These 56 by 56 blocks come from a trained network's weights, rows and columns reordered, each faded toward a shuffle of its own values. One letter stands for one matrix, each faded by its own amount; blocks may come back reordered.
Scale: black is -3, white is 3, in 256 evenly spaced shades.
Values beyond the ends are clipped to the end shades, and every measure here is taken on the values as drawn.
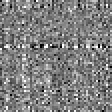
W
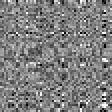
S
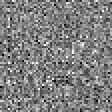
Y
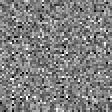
Y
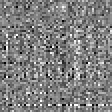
W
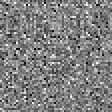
Y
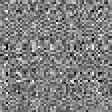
S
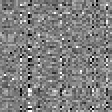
S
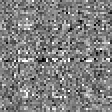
W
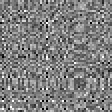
S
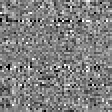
W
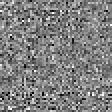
W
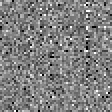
Y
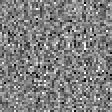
Y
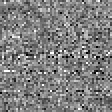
W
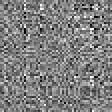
S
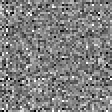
Y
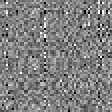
S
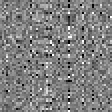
S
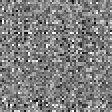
W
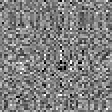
S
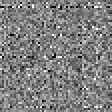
W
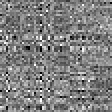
S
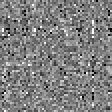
Y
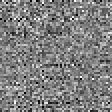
W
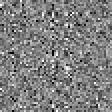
Y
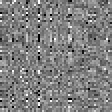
S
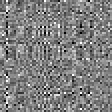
S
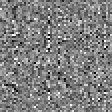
Y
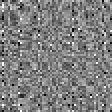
S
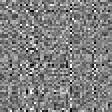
S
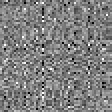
S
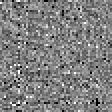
Y
